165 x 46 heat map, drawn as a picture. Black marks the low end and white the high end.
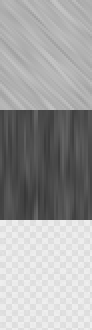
It is made of 3 by 1 panels. Panel 1,1: high, slanting down to the right, faint in contrast. Panel 2,1: low, streaked downward, faint in contrast. Panel 3,1: very high, checkered, faint in contrast.
